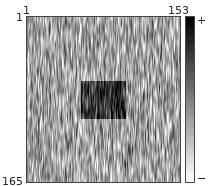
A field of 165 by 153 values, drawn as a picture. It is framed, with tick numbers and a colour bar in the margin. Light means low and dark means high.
Ninth with the highest average: centre. Odd patch: higher, in the centre. Average level on the scale: 40%. Grain: streaks running down.
